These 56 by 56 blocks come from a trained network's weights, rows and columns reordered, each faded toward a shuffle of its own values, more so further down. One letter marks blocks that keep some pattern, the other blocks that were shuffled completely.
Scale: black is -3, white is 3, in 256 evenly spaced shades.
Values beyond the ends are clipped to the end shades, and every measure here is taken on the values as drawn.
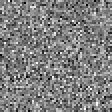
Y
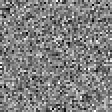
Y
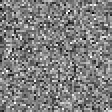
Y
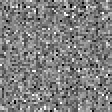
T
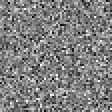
T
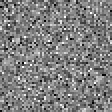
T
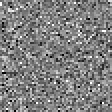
T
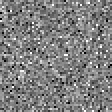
Y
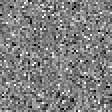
Y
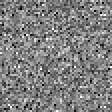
Y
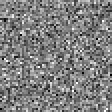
T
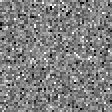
Y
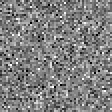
Y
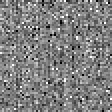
T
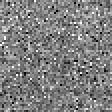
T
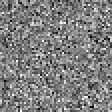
Y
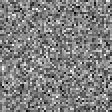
Y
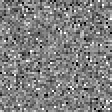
Y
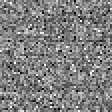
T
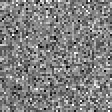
Y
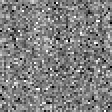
T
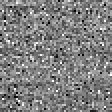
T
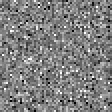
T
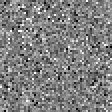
Y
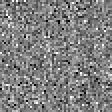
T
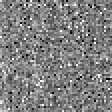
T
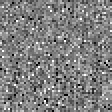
T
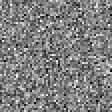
Y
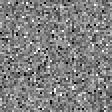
Y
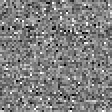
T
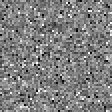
Y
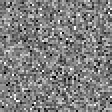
Y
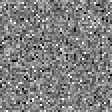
Y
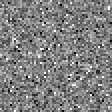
Y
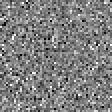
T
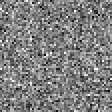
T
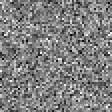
Y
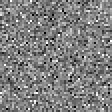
Y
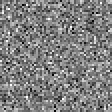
Y
